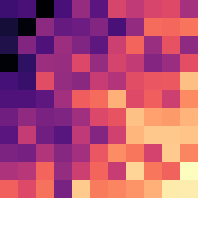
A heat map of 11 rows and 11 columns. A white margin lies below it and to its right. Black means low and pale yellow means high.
There is an overall slope up to the bottom right. Neither half mirrors the other. The ninth with the highest average is the bottom right. The top left is the ninth with the lowest average.
